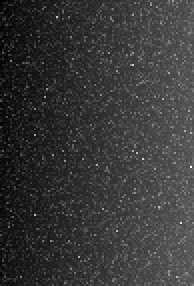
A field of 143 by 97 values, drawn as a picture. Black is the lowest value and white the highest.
Average level on the scale: 20%. Odd rows or columns: none. Slope: up to the right. Grain: fine. Stripes: none.
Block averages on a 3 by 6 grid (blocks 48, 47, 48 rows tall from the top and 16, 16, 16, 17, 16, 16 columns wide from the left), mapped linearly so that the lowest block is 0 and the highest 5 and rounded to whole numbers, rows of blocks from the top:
012345 | 012345 | 012345
